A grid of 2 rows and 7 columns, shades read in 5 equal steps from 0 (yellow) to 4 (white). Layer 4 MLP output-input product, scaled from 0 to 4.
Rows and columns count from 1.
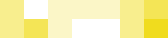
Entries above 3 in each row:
1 2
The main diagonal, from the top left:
2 1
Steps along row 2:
down up up same down down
